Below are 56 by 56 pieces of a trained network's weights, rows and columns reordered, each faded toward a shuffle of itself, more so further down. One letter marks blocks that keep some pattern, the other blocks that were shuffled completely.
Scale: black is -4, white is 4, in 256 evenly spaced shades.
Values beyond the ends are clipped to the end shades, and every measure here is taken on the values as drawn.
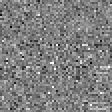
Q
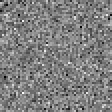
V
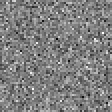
V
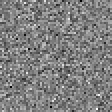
V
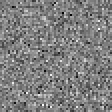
V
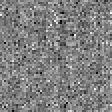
Q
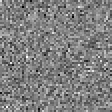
Q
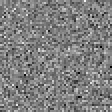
Q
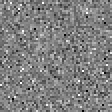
V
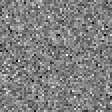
V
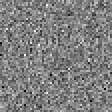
Q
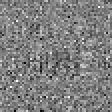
Q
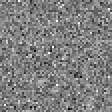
V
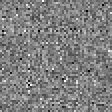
Q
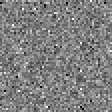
V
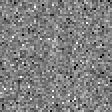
V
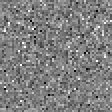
V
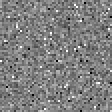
V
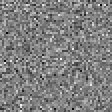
Q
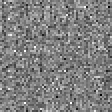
Q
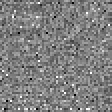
Q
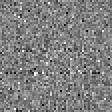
Q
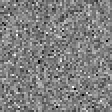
V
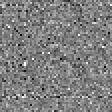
Q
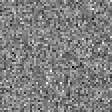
V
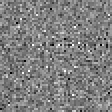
Q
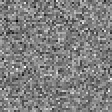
Q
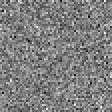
Q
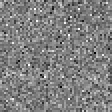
V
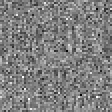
Q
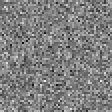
Q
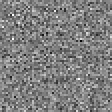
Q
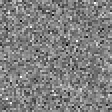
V
